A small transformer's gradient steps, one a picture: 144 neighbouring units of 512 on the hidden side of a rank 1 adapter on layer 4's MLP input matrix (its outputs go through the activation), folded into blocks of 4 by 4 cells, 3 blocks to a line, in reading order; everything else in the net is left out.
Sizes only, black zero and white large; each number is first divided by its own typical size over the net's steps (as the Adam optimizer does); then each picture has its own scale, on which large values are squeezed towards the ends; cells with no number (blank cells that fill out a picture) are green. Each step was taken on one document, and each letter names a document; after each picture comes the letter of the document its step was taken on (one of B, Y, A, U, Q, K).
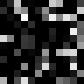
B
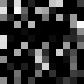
B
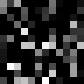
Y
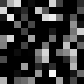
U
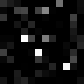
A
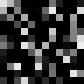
Y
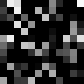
U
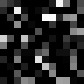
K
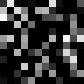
U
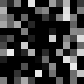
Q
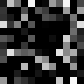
Q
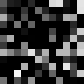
Q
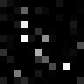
A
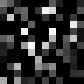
Y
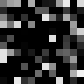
Q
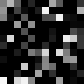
U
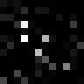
A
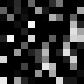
B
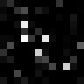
A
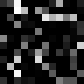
K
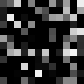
Q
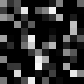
Y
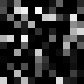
B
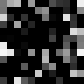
Q
